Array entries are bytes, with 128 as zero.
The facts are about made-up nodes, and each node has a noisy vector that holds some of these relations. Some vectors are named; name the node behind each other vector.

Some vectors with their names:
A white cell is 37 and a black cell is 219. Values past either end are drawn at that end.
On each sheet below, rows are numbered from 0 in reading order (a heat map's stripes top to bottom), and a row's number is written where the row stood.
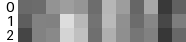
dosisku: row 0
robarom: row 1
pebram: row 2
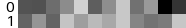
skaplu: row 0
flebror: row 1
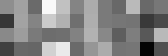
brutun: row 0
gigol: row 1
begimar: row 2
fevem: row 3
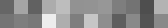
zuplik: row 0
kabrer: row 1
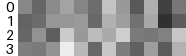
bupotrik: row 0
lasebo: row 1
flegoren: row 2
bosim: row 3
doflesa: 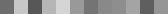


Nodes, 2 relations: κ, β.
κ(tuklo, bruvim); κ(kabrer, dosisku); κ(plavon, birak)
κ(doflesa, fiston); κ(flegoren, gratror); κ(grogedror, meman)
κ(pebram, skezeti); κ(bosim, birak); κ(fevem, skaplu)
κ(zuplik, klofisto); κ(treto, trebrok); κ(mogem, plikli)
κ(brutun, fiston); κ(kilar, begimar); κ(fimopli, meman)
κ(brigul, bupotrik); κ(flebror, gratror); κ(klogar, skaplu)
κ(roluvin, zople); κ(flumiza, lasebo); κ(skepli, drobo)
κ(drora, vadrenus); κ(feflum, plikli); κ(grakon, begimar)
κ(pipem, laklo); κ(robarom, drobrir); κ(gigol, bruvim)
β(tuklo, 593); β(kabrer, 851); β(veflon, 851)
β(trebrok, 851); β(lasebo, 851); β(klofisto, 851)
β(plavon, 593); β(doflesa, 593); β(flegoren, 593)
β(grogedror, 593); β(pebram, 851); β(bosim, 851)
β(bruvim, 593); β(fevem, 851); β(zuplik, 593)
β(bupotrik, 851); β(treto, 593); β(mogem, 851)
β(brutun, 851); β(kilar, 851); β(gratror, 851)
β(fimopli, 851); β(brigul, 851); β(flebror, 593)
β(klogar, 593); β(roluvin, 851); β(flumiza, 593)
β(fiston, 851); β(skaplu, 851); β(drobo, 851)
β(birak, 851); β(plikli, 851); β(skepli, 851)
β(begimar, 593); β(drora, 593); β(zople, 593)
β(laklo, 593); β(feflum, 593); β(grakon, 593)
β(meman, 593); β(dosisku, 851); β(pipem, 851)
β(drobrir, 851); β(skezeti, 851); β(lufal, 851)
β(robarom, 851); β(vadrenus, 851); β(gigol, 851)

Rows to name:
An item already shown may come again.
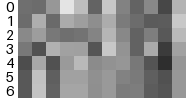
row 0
mogem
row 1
grakon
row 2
begimar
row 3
plikli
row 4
grogedror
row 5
tuklo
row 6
tuklo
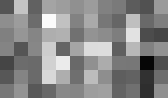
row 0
tuklo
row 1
brutun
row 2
fiston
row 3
gratror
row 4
fevem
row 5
fimopli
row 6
meman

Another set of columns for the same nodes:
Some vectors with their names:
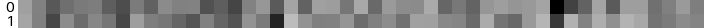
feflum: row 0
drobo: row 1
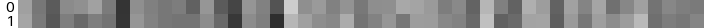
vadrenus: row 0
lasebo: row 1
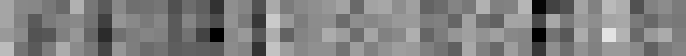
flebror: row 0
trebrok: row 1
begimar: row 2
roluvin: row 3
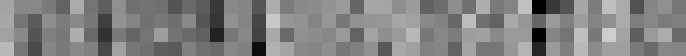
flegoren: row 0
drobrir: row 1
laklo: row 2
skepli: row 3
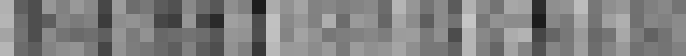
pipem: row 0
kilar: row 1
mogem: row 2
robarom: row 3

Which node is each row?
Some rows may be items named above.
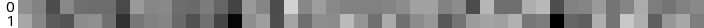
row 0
plikli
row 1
grakon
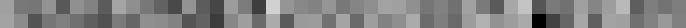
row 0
gratror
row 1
feflum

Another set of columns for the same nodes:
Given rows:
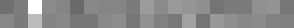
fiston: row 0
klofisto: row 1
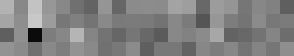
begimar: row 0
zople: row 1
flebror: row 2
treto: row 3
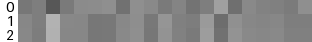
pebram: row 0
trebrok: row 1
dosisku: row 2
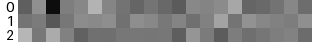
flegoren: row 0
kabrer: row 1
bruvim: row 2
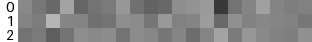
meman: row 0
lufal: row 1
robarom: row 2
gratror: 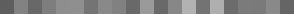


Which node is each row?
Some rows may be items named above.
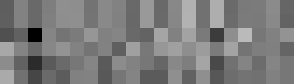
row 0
gratror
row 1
gratror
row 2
fimopli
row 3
grakon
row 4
gigol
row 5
tuklo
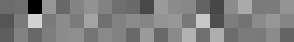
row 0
grogedror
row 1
brutun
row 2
gratror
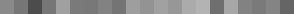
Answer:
kilar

